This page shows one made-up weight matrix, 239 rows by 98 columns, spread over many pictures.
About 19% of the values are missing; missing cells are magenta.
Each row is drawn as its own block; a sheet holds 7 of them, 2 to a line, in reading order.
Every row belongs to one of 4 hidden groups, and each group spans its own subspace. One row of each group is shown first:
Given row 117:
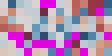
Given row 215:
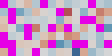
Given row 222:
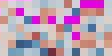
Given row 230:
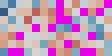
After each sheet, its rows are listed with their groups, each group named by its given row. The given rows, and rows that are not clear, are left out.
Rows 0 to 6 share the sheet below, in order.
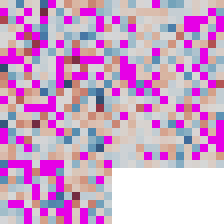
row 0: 117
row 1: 230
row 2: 230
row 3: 215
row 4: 230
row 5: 117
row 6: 117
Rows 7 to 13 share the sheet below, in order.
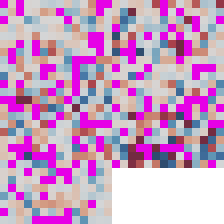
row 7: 222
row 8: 215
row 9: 222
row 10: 230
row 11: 222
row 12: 222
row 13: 117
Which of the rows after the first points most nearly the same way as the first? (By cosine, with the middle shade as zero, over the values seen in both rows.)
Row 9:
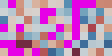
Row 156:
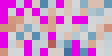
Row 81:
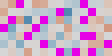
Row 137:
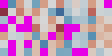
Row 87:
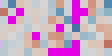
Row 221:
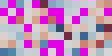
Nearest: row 137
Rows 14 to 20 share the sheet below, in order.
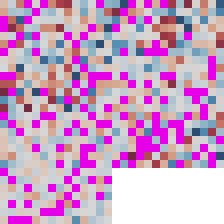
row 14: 230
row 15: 117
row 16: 215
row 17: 230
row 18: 230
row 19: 222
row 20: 215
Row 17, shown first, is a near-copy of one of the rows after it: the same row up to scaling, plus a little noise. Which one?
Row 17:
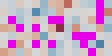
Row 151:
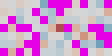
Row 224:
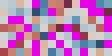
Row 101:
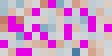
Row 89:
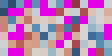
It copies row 224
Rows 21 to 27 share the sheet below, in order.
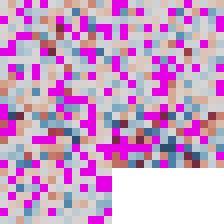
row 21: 222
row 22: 215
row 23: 215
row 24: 117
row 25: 117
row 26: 117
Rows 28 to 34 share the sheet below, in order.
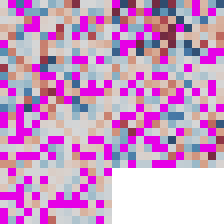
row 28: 222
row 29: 117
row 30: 117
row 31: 117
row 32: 117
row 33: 230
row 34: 222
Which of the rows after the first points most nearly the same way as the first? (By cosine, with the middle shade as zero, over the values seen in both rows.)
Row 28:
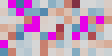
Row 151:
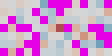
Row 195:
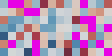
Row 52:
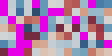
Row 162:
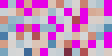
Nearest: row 52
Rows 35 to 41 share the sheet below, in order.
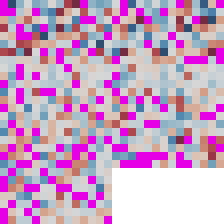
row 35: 230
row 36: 222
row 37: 215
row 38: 215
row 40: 230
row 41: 222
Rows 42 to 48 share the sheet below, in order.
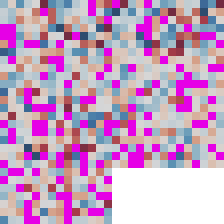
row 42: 230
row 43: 117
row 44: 215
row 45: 215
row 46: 117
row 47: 117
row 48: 230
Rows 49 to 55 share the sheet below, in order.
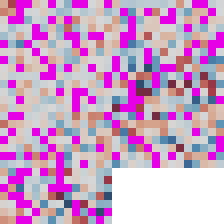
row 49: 230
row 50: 222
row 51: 222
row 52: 230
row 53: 117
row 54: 230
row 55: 230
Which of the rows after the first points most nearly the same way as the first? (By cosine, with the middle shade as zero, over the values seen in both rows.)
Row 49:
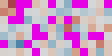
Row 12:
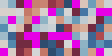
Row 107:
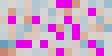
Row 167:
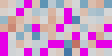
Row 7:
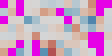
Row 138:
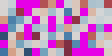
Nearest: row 138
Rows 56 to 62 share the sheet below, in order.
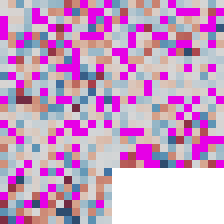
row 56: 222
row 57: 215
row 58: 222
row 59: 222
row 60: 215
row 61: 222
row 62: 215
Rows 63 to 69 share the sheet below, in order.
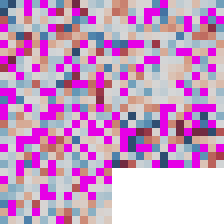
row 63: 230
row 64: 230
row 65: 230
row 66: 222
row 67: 117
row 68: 222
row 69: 215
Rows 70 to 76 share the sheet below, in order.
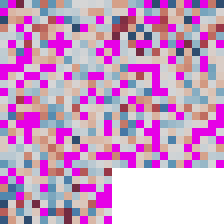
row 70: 117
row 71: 215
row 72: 222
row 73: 222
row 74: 117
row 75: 222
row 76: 215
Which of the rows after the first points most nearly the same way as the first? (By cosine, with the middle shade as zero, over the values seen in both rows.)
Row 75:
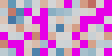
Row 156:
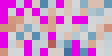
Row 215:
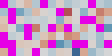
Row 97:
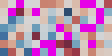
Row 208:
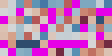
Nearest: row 97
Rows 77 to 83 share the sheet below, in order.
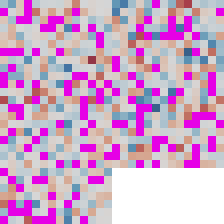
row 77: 230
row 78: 230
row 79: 222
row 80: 222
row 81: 230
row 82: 230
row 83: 215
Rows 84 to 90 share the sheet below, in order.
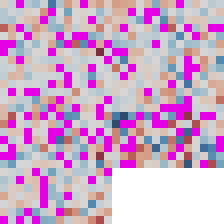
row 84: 222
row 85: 230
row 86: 222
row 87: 117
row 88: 230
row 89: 230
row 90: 222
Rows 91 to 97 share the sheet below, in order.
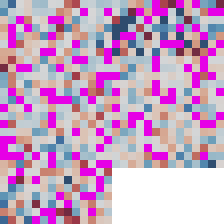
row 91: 230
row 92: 215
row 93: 230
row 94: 222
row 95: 117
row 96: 222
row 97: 215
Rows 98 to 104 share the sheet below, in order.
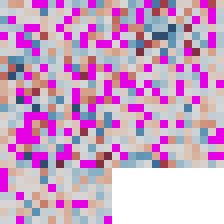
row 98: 117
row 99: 117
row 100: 222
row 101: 230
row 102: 222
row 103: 222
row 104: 117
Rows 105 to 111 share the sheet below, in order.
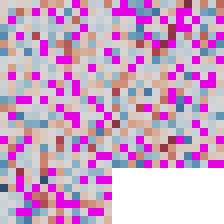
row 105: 215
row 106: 222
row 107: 230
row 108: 215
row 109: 222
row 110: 117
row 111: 117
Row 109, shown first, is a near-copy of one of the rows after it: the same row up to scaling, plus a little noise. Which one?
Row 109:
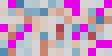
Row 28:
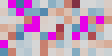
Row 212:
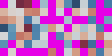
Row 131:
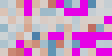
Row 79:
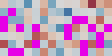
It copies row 28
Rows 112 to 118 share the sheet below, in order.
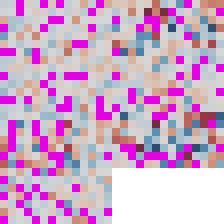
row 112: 215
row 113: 230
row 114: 215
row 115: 117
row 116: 215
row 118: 230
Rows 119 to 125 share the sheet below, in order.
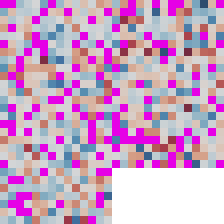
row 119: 117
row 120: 222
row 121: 230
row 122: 215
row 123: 117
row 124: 117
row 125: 215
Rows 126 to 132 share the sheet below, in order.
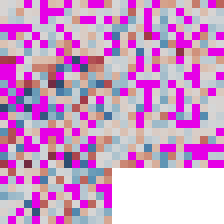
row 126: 215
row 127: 215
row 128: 230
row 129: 215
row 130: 215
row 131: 222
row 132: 117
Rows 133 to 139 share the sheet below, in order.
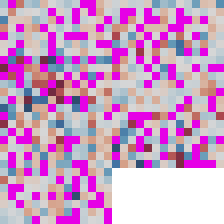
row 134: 215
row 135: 117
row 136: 230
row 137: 117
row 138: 215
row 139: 117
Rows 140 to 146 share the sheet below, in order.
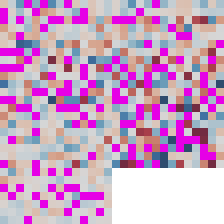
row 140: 222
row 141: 222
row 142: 222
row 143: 215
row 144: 215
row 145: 222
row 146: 117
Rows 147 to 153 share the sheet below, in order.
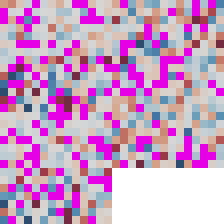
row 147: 230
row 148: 222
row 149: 215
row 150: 117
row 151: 230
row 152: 215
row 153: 215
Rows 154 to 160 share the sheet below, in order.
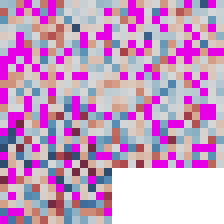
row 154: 117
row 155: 222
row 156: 215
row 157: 117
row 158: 215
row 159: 230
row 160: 117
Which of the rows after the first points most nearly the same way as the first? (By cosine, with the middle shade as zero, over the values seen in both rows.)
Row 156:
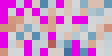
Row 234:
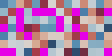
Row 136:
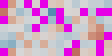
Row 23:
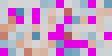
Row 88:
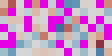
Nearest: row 23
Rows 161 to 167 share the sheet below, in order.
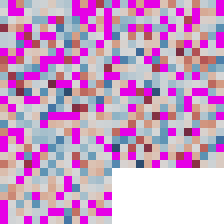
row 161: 117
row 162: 215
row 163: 230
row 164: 117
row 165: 117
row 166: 215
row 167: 215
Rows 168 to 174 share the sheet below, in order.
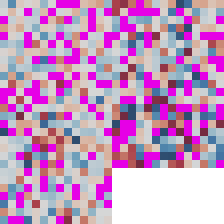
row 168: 117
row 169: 230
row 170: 230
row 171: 222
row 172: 117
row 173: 117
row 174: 215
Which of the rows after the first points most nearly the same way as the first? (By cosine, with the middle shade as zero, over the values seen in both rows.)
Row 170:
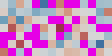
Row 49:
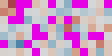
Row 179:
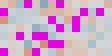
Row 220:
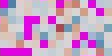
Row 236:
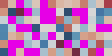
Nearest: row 220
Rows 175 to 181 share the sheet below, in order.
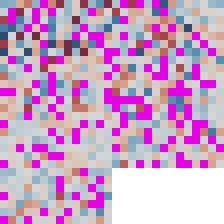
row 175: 215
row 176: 117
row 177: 117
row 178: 215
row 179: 117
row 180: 222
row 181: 230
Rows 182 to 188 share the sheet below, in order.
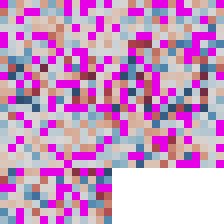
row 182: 117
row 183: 222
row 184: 222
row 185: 222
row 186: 117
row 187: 117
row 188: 117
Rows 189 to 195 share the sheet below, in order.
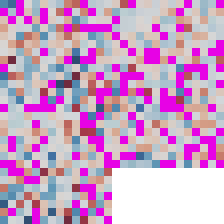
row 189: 230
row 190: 117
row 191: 230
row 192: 215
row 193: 222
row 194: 222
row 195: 215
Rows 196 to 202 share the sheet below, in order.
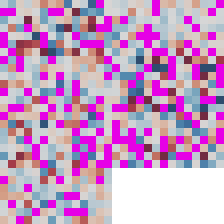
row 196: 222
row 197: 215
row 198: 117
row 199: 222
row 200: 222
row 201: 222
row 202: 117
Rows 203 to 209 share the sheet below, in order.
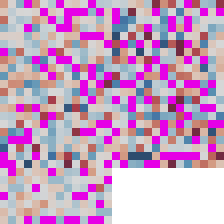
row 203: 117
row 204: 215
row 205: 215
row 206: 117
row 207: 215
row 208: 222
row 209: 222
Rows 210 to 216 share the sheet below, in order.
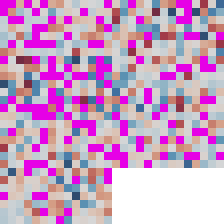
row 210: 230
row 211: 117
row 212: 222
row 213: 215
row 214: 215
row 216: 117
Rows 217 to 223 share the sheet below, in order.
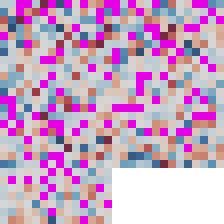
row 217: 230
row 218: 117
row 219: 215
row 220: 230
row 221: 230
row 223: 222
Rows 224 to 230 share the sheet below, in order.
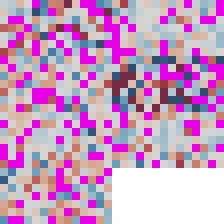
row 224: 230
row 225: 117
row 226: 215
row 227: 215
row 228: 222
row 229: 215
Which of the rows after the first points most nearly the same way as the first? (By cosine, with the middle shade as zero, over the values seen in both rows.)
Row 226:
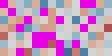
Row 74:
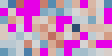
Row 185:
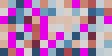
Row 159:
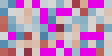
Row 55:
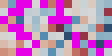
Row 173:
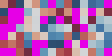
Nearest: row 159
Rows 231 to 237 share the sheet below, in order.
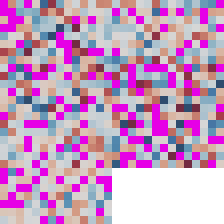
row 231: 117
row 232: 117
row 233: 222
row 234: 215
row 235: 230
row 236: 215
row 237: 230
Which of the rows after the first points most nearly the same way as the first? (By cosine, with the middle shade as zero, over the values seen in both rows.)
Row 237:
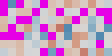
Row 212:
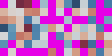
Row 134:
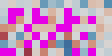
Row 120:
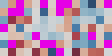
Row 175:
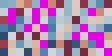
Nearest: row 175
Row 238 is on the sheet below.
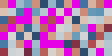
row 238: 215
